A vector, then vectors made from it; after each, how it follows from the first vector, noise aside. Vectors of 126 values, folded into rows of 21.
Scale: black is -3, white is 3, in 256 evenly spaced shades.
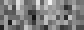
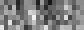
negated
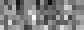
negated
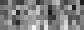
reversed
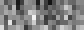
negated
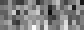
reversed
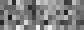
wrapped around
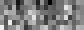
negated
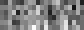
reversed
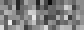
negated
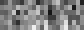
reversed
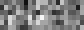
wrapped around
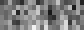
reversed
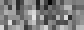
negated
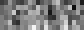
reversed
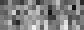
reversed
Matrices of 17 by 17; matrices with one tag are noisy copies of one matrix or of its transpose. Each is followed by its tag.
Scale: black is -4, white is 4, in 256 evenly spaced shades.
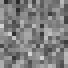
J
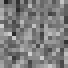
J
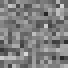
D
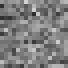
J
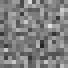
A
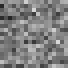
J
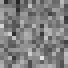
J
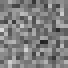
A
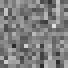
D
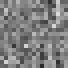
D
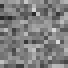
J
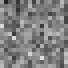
J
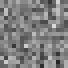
D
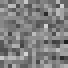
D
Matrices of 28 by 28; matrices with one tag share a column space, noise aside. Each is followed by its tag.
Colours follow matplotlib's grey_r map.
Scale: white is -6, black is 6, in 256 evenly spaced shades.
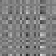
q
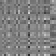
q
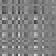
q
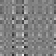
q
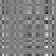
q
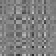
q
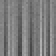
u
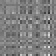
q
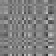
q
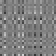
q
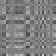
q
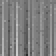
u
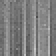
u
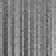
u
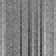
u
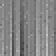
u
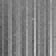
u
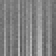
u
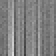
u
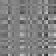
q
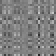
q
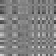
q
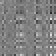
q
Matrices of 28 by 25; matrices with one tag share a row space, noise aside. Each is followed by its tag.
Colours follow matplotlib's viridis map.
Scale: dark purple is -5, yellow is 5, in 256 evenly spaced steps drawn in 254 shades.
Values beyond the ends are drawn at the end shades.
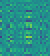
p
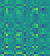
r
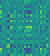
p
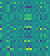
p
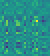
r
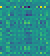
p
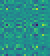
r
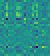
r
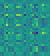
r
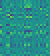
p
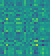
r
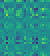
r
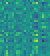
r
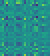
r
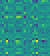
r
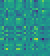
r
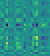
r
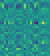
r
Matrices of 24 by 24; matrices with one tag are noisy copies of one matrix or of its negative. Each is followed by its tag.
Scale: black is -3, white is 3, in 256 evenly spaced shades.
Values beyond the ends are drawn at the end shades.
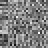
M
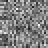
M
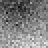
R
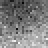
R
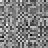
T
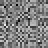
T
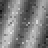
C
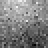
R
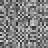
T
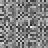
T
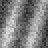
C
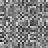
T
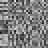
M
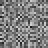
T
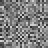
T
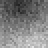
R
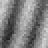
C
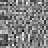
M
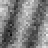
C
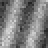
C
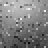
R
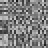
M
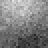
R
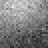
R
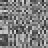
M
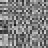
M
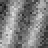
C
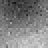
R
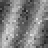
C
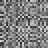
T
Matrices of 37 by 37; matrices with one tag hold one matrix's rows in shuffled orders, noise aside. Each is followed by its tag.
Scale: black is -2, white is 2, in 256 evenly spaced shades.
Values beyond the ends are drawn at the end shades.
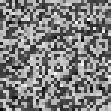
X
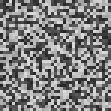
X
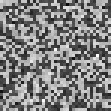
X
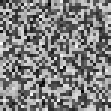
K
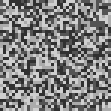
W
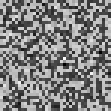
K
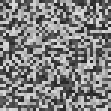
X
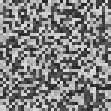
K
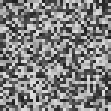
X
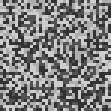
W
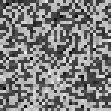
X
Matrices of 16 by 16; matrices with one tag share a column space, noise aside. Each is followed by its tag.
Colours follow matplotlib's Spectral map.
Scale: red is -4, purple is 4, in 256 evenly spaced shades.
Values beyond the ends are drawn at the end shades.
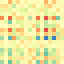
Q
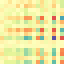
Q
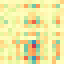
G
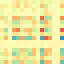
Q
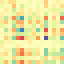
Q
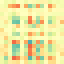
G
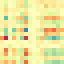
Q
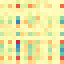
G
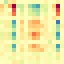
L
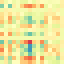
G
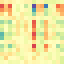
L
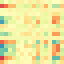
G
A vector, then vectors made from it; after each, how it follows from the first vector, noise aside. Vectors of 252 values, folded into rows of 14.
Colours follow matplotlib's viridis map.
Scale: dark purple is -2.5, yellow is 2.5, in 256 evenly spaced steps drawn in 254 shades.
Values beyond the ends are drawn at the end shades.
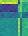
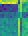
copied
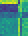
copied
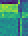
negated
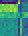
negated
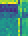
copied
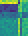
copied
